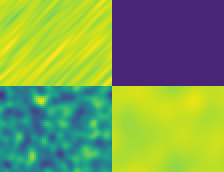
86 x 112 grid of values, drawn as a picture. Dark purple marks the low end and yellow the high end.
The table splits into 2 rows of 2 panels. Panel 1,1: very high, slanting up to the right, faint in contrast. Panel 1,2: very low, flat. Panel 2,1: middling, blotchy, strong in contrast. Panel 2,2: very high, smooth, faint in contrast.
